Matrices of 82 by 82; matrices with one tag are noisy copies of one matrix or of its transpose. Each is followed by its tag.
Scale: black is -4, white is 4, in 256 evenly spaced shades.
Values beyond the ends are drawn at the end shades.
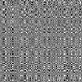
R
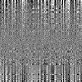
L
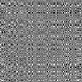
R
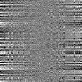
L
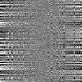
L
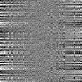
L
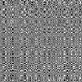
R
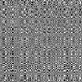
R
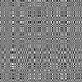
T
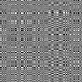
T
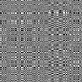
T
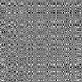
R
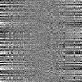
L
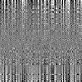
L
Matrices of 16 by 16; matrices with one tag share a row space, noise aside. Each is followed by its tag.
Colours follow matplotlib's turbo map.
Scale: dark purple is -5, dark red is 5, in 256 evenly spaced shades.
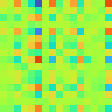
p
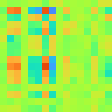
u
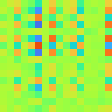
p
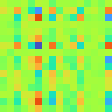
p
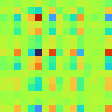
p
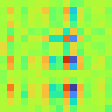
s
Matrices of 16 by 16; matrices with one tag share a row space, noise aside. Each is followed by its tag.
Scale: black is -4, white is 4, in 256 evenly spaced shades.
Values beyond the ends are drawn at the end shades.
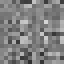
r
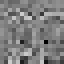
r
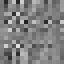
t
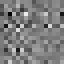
t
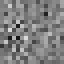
t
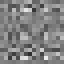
r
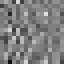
t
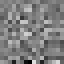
r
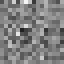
r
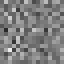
t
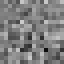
r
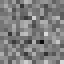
r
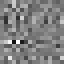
t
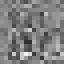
r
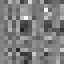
r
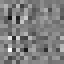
t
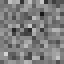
r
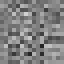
r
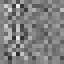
t
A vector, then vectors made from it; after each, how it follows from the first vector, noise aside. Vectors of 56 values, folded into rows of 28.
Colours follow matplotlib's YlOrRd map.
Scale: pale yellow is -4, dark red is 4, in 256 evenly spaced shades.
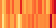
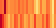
reversed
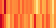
reversed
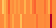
partly zeroed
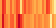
negated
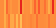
partly zeroed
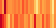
reversed
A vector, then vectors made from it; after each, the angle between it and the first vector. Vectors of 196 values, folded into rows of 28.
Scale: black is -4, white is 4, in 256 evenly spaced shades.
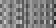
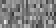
partly aligned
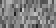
orthogonal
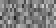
partly opposed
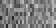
partly opposed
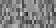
partly aligned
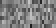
orthogonal
